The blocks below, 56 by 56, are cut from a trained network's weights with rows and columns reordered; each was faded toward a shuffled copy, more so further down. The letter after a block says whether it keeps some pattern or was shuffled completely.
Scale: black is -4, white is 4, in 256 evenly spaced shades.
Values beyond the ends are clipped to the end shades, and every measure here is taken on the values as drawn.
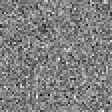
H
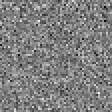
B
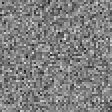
H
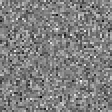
B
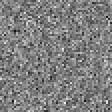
B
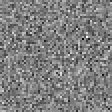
H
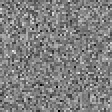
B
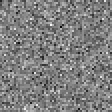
H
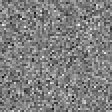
H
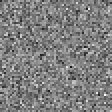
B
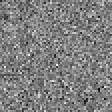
H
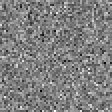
B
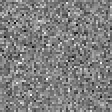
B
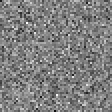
H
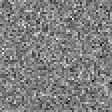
H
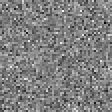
H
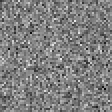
H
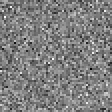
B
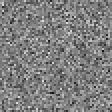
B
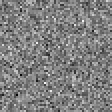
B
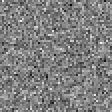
H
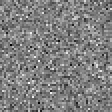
H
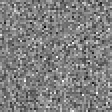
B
